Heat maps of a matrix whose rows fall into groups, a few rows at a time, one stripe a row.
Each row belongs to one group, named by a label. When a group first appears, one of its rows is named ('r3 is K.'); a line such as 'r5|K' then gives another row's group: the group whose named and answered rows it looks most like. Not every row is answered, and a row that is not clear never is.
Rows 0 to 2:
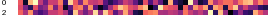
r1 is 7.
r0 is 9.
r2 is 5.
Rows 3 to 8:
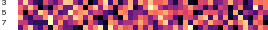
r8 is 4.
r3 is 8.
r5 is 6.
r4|5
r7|7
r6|7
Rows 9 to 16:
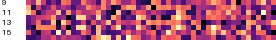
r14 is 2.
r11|7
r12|2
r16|4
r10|6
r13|4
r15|7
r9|5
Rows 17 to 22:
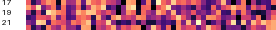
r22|5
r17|6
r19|6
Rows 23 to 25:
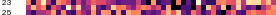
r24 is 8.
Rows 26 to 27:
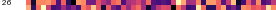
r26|2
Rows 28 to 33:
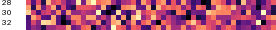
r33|5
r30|7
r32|2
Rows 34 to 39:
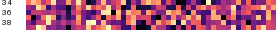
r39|9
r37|2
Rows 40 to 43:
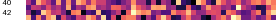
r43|6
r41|8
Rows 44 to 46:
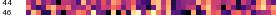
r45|5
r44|5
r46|8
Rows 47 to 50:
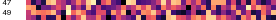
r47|6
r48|7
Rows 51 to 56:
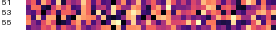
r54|6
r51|7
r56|4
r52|5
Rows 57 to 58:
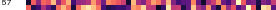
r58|7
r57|8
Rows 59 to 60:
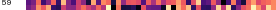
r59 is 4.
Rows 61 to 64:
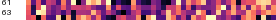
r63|9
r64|7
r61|9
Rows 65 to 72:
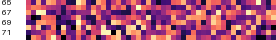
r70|6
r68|2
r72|8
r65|2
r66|8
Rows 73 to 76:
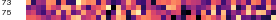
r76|8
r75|7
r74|4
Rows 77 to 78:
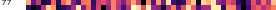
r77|5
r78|2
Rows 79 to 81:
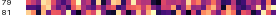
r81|7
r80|2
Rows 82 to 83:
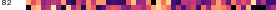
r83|8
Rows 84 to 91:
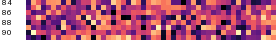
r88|4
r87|9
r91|5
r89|5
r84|8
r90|8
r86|7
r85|4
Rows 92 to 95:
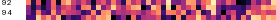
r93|5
